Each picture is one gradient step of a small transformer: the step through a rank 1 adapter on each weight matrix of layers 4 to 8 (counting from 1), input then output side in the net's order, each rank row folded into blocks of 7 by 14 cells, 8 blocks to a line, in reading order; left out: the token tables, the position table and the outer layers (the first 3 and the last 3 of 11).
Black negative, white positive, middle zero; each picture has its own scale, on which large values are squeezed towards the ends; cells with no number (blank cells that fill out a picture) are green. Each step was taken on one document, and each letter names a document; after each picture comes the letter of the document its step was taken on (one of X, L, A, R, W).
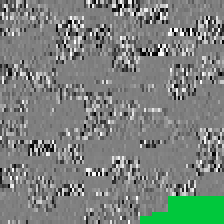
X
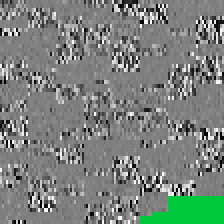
X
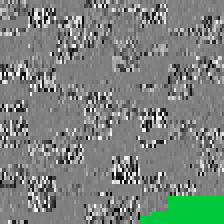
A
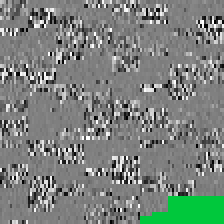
A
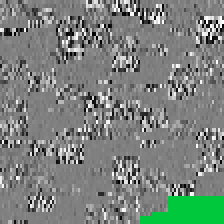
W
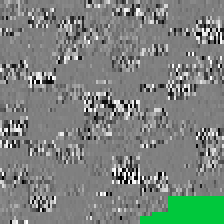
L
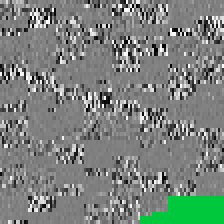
A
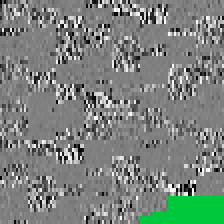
W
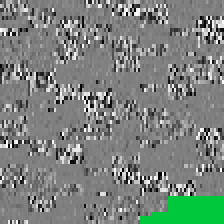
L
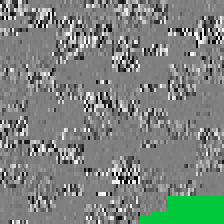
L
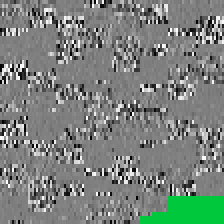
X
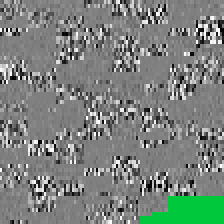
X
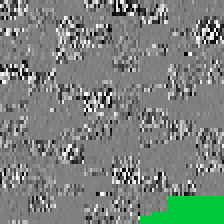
A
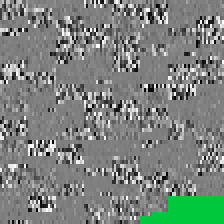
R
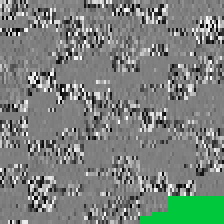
L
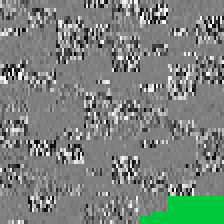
X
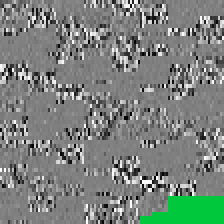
X
